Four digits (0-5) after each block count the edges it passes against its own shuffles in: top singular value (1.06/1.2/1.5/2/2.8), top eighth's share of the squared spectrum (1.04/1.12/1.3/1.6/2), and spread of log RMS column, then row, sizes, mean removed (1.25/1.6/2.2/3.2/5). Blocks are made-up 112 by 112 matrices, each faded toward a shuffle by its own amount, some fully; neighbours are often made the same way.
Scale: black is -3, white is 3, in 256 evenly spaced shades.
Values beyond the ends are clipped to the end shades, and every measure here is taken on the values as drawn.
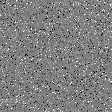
0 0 0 0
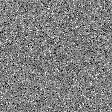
0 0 0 0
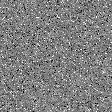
0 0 0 0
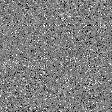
1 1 1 2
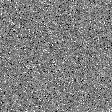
0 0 0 0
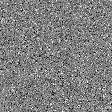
0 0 0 0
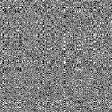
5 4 3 3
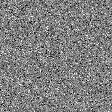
0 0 0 0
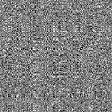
4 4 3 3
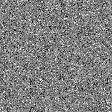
2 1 0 0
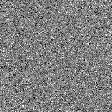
3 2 1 0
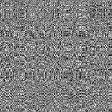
5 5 3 3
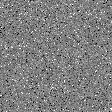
0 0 0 0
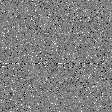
3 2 0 1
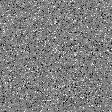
2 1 0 0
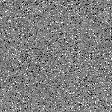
3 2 1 1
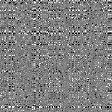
5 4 3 3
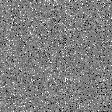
3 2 1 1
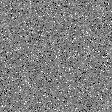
1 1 0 0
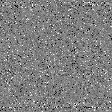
3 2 1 1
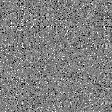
3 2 1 1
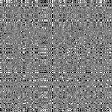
5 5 3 4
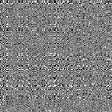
5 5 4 4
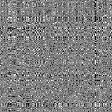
5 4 3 3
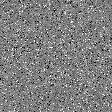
1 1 0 0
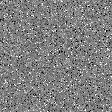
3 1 0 0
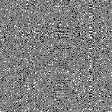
4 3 2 2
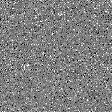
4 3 1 1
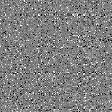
4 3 2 2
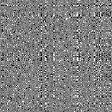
5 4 3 3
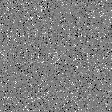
3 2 0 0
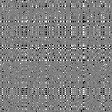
5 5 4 4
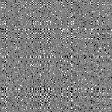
5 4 3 3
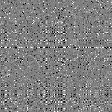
5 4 2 3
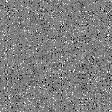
4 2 1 1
